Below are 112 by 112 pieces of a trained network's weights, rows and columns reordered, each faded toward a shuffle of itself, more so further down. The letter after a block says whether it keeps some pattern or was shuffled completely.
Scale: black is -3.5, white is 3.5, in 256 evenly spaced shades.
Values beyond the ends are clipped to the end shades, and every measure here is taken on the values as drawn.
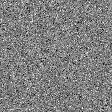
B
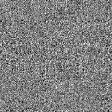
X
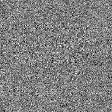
X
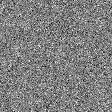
B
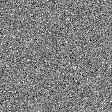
B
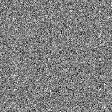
X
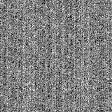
X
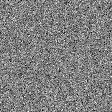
B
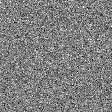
B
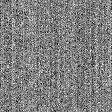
X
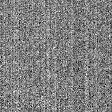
X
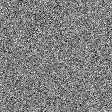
B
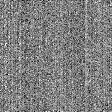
X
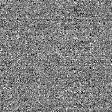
X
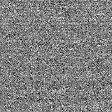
X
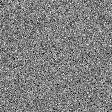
B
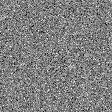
B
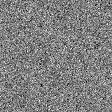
B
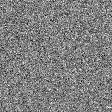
B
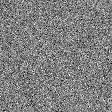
B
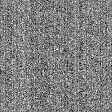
X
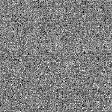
X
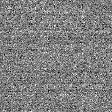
X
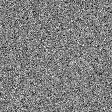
B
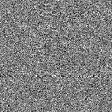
X
